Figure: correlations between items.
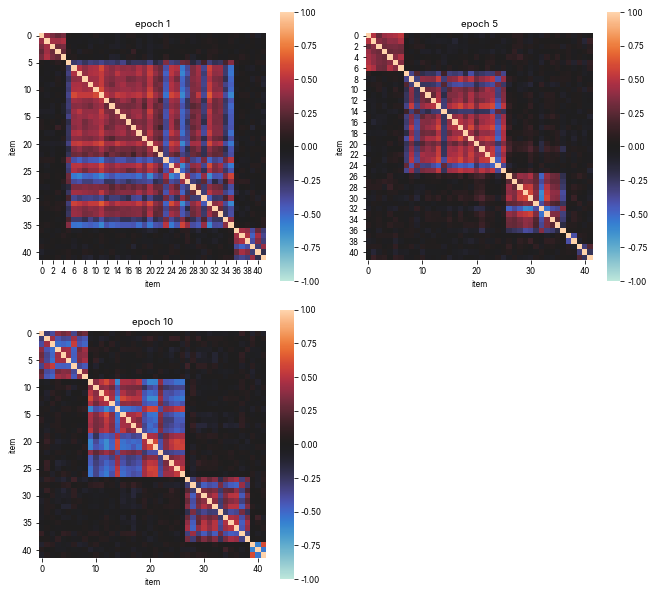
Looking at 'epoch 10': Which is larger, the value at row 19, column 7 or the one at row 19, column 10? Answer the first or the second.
the first
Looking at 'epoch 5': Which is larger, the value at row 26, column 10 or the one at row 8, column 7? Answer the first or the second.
the first
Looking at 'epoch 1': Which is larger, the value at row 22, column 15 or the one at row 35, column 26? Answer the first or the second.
the second
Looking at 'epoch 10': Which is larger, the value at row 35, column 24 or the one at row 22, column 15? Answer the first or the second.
the second
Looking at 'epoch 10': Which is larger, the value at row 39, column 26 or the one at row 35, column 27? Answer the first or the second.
the second
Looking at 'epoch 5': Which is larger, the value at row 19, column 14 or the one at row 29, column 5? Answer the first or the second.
the second
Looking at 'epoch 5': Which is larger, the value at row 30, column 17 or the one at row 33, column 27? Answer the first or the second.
the second
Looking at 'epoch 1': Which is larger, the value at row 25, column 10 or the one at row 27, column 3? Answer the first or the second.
the first
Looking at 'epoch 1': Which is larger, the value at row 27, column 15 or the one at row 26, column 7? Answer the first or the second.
the first
